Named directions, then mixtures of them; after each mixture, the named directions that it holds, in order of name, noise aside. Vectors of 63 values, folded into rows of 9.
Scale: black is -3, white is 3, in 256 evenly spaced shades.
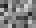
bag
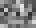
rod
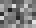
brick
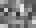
rod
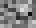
bag, brick, rod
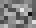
bag, brick, rod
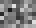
brick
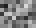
bag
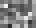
bag, rod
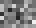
brick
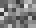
bag, brick, rod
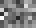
bag, brick, rod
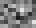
bag, brick, rod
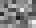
bag, brick, rod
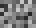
bag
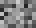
brick, rod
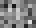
bag, brick
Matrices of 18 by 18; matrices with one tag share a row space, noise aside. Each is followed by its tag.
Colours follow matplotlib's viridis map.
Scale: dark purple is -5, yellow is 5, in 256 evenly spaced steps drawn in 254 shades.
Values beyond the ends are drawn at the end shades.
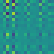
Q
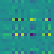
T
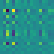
Q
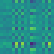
T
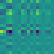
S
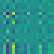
Q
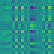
T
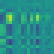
S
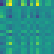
S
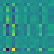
Q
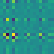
Q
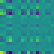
S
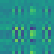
T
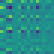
S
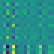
Q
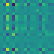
Q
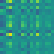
S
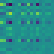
S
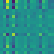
Q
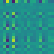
Q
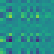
S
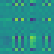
T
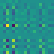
Q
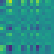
S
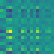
S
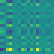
S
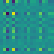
Q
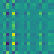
Q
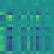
S
